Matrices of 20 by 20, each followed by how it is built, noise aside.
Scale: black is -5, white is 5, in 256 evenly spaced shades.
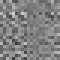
low rank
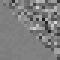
upper triangular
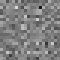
low rank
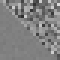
upper triangular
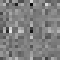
low rank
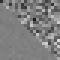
upper triangular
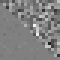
upper triangular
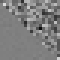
upper triangular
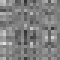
low rank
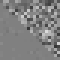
upper triangular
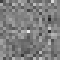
low rank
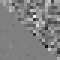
upper triangular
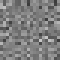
low rank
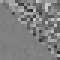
upper triangular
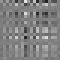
low rank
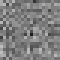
low rank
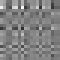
low rank
